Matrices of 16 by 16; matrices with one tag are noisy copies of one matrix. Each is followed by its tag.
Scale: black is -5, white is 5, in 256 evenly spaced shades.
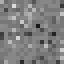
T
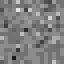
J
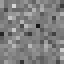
T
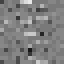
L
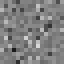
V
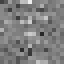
L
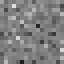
T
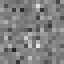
V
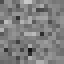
L
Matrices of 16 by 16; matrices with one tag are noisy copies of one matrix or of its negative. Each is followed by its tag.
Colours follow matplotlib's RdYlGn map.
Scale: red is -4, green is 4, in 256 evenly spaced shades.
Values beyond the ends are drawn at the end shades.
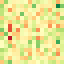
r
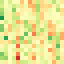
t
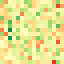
r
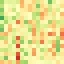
t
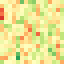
t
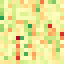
t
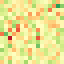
r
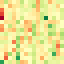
t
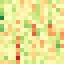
t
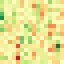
t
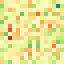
r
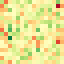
r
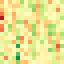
t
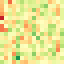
t
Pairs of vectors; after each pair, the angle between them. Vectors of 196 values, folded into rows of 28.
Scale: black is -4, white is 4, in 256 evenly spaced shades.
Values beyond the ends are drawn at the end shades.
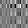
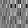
nearly parallel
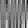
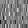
orthogonal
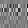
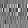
nearly opposite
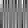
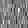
orthogonal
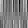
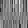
nearly opposite
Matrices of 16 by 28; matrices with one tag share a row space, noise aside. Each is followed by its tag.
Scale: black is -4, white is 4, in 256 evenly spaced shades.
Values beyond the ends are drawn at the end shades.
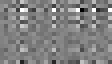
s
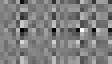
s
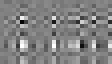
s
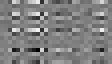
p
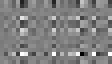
s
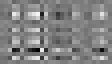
p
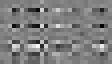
p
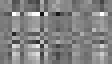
p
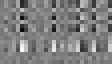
s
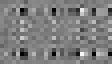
s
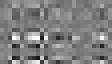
p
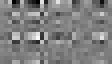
p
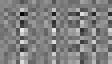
s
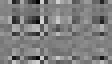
p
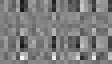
s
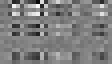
p
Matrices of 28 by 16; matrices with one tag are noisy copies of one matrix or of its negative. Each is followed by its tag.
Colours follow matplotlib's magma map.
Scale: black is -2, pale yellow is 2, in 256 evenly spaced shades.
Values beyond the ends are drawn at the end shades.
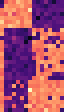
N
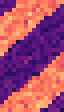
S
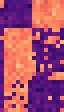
N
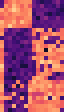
N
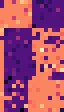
N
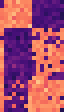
N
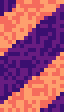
S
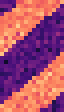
S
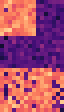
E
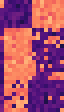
N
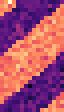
S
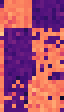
N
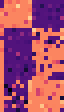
N
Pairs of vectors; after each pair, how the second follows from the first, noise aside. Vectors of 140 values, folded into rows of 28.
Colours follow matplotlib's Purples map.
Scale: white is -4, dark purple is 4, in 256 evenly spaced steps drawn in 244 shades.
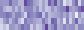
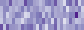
sign-scrambled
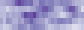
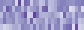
sign-scrambled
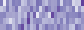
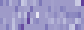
partly zeroed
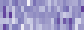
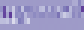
partly zeroed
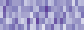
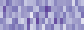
copied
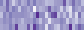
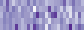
copied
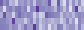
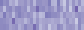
shrunk
